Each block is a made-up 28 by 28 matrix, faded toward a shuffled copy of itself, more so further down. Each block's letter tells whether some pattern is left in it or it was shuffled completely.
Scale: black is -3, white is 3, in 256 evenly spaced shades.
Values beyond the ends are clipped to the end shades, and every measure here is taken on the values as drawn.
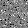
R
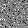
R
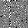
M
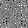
M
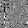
M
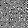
M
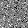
R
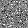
R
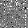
M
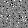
R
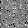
M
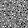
R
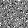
R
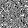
R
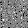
M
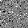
M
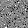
R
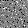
R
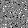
R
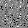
M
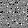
M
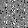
M
